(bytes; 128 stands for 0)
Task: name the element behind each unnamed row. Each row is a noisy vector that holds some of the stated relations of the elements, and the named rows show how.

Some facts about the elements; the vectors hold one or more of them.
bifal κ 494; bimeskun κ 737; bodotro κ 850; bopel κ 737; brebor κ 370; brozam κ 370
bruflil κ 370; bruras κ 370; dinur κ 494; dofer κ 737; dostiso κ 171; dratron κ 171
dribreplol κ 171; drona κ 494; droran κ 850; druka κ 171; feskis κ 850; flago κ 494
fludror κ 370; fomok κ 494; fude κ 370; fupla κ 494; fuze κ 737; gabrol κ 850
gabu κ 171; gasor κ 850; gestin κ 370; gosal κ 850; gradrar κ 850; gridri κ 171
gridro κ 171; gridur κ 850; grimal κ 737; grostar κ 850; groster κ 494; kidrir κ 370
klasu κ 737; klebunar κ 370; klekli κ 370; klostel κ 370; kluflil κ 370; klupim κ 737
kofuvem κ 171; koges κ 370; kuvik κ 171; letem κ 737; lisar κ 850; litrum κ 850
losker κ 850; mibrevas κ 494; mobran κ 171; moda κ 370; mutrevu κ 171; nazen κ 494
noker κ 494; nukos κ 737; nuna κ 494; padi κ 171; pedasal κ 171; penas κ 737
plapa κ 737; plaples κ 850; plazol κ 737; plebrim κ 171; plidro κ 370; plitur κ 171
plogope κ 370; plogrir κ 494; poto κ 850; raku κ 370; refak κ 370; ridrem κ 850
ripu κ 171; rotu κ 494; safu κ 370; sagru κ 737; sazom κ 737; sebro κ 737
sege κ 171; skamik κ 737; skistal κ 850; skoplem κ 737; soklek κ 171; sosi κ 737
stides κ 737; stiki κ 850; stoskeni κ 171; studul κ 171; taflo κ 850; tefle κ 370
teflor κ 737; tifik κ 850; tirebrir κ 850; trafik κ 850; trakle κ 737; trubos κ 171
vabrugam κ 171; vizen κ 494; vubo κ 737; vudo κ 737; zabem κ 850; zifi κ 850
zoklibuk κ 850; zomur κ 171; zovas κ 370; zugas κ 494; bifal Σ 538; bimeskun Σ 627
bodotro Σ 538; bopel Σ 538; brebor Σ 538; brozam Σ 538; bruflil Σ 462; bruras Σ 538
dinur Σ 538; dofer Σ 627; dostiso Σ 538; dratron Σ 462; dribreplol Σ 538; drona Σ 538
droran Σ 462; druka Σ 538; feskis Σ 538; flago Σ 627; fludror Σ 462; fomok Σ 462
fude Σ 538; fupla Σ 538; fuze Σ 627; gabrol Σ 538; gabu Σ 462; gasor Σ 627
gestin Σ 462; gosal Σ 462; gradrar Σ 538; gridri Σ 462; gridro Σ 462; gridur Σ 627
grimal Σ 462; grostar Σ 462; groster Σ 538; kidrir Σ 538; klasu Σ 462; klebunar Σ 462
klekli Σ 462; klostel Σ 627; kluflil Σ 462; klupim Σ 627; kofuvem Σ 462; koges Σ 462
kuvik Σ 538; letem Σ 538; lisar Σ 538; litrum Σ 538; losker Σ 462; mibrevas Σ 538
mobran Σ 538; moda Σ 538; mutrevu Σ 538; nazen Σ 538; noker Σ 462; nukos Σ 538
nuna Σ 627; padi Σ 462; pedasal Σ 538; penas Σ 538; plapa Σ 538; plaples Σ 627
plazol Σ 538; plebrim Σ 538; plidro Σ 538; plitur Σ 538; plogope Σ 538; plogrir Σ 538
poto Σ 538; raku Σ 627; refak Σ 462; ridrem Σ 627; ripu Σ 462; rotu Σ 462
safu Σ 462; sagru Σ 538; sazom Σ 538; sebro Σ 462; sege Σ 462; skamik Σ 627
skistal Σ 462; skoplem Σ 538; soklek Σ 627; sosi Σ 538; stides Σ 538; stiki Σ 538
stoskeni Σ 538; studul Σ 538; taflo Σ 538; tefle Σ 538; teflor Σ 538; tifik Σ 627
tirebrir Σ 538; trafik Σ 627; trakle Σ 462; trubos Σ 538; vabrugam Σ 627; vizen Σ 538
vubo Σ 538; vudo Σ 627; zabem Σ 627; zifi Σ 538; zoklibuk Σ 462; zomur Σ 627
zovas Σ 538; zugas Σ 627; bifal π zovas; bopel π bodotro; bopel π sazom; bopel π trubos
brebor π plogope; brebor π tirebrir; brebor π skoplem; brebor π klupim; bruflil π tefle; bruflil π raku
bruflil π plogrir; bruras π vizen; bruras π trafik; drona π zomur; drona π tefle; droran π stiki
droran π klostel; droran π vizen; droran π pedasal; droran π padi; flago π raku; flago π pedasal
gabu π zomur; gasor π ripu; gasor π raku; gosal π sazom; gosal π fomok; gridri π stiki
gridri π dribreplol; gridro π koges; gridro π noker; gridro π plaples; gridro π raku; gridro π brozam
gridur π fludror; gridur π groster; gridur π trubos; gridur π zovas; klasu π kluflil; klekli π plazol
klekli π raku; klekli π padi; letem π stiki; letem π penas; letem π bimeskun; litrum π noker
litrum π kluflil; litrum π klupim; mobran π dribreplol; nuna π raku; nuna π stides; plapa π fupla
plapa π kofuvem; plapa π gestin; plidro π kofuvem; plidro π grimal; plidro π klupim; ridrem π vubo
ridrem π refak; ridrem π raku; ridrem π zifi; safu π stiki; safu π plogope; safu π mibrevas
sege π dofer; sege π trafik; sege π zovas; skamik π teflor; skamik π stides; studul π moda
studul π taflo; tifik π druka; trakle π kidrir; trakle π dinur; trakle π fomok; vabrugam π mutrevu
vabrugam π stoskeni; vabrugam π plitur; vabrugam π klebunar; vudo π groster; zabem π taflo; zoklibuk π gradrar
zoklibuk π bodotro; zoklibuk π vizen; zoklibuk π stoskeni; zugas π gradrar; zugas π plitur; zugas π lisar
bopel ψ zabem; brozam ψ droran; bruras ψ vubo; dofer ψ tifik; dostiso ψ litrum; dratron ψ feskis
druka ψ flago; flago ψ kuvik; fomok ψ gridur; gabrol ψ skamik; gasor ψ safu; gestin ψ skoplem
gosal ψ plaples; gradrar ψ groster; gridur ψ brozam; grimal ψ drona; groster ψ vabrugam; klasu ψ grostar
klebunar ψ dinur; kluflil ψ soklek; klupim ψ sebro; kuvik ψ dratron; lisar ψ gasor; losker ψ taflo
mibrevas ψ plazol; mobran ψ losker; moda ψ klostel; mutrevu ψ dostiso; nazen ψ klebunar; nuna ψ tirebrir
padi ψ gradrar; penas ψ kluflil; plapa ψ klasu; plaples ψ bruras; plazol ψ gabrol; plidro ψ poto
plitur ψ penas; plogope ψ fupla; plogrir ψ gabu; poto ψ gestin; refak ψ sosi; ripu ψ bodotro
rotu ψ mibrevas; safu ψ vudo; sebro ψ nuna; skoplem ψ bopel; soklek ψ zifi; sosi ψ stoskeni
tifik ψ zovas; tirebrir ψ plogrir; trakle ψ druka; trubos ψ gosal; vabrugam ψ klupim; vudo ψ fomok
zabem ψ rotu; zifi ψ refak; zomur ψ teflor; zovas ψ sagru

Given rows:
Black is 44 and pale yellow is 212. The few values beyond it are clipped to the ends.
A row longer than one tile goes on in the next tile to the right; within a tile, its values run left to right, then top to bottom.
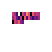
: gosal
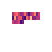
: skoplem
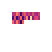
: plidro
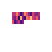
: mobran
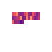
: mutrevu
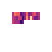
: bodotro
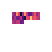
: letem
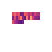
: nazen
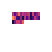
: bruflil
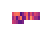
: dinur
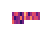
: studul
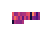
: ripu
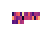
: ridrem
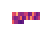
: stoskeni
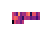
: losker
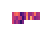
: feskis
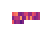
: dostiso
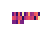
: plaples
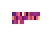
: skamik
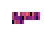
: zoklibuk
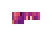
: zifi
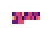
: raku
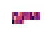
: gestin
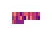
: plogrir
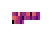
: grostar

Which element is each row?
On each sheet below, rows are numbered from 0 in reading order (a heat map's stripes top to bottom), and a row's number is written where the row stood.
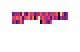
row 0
soklek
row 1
kofuvem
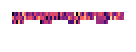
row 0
zabem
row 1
gridro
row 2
gridur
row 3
stiki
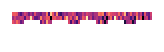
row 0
plazol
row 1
tifik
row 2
brozam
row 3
litrum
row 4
sege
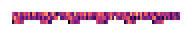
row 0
grimal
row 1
bopel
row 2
noker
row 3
lisar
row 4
klasu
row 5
klekli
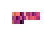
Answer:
bifal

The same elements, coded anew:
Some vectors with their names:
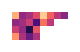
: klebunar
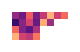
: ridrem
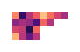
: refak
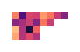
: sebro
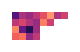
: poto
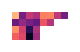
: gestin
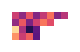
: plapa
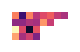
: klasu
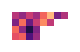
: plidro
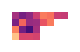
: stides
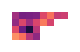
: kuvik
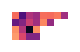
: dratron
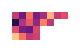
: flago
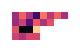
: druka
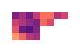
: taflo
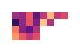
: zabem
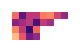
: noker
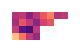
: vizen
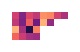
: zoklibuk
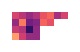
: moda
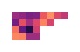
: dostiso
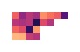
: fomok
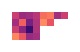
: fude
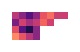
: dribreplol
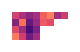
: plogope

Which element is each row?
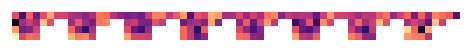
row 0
skamik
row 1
sazom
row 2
zifi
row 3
safu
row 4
brebor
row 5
trafik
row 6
bruras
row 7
trakle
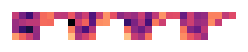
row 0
stoskeni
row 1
dofer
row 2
plaples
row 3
gabrol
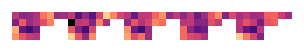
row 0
skoplem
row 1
zomur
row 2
letem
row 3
tirebrir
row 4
groster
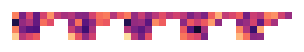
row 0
klupim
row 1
tefle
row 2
klostel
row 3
mobran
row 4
rotu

